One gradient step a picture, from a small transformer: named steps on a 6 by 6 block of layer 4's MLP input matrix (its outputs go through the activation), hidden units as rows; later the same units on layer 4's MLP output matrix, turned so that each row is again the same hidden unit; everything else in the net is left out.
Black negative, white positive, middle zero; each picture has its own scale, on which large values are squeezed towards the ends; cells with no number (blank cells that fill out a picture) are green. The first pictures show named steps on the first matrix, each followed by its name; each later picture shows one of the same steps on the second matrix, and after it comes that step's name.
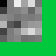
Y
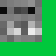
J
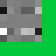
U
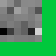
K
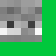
K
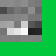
K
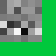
K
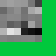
K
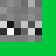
Y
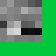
K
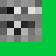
J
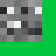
J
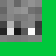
K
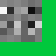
J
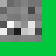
Y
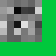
J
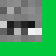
Y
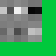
U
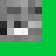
K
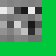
J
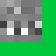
K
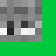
K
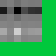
U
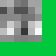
K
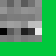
K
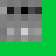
U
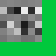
J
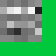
J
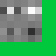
U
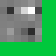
U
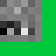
K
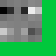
U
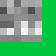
K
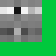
U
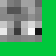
K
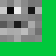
J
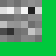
J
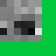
K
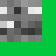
J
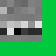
Y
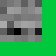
K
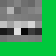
Y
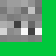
K
